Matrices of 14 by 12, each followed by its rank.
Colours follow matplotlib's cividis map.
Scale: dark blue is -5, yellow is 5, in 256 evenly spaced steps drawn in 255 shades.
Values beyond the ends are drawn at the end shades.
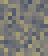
full rank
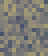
full rank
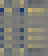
one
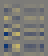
one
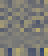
two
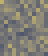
full rank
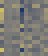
two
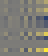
one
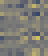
two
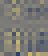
two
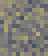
full rank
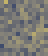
full rank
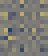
two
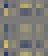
one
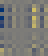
one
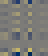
one
